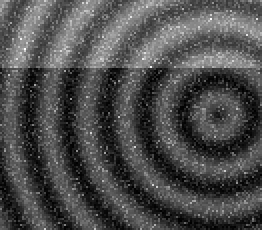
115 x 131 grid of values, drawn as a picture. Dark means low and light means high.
A horizontal seam about 30% of the way down splits the table, and the top part is higher. Concentric rings centre on the middle right. Overall the values sit about 30% of the way up the scale.
